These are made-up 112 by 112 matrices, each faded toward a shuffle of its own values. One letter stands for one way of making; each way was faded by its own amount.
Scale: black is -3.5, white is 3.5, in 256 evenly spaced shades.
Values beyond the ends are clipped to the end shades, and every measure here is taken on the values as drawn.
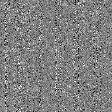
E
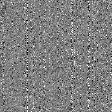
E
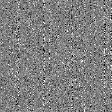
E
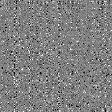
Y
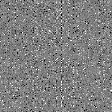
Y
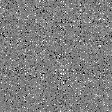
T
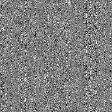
E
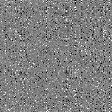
Y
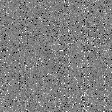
T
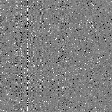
Y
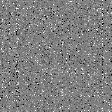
T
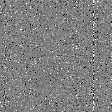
T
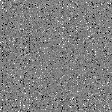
T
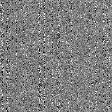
E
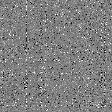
T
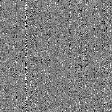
E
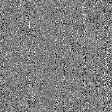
E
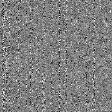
E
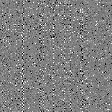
Y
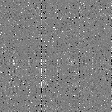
Y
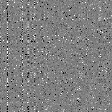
Y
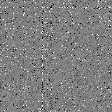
T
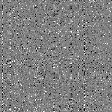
Y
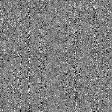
E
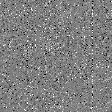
T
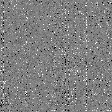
T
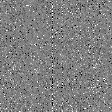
T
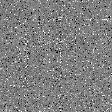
T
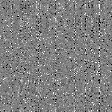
Y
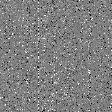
T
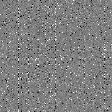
Y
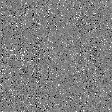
T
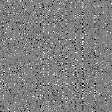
Y
